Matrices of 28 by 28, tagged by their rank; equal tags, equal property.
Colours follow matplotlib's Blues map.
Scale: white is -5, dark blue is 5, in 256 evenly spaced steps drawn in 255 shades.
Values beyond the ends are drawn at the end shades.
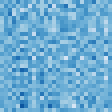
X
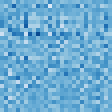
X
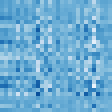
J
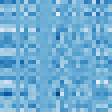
J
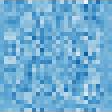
X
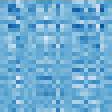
J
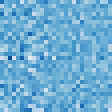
X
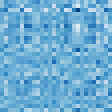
J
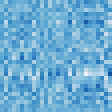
J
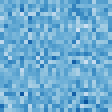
X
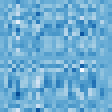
J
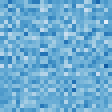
X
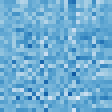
X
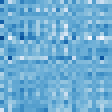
J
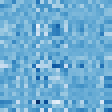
J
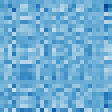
J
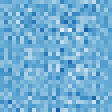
X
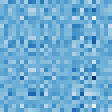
J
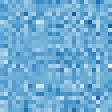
X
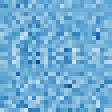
X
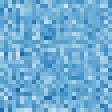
X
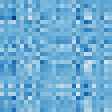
J
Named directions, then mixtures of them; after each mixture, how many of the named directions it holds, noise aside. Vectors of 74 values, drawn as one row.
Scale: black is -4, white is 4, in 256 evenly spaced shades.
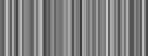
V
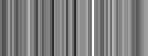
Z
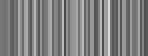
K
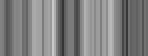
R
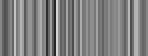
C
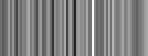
one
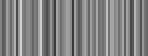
two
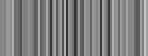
three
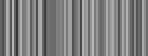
two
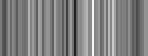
two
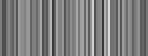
three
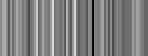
one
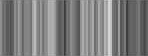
two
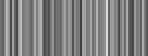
one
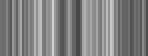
two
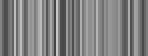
two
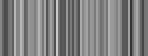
two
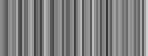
three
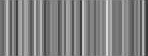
two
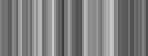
two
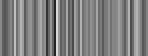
one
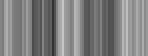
one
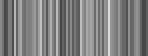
three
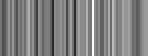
one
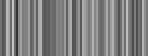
two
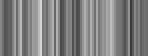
three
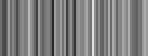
one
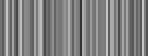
one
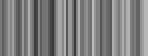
three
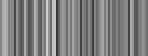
two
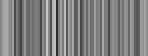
two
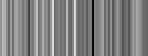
one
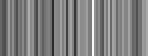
one
